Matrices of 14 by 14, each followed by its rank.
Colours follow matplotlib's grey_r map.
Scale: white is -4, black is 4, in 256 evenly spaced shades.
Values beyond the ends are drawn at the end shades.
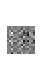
three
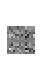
three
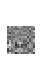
three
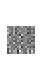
three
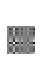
one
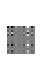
one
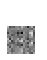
three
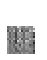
three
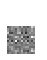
three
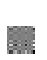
one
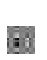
one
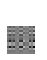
one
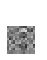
three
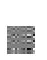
one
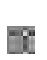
one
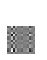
one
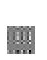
one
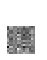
three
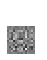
three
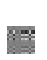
one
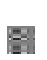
one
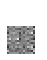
three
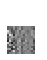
three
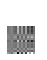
one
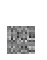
three
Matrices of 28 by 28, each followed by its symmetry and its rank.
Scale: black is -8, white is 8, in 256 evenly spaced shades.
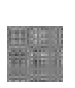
antisymmetric, rank two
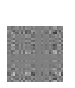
antisymmetric, rank two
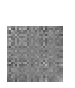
symmetric, rank three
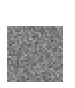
neither, full rank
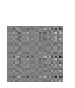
neither, rank two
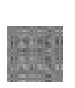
antisymmetric, rank two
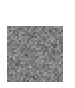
neither, full rank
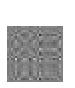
antisymmetric, rank two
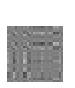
antisymmetric, rank two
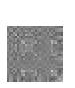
symmetric, rank three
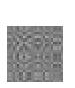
antisymmetric, rank two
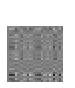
neither, rank two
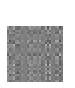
neither, rank two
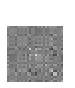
symmetric, rank three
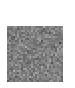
neither, full rank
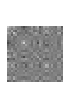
symmetric, rank three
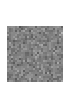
neither, full rank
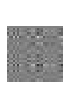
neither, rank two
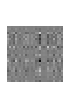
neither, rank two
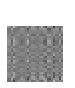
neither, rank two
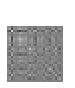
symmetric, rank three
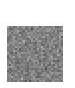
neither, full rank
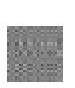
neither, rank two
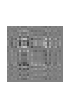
antisymmetric, rank two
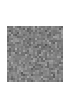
neither, full rank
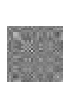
symmetric, rank three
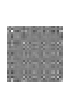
symmetric, rank three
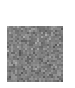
neither, full rank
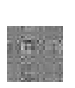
antisymmetric, rank two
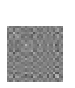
symmetric, rank three
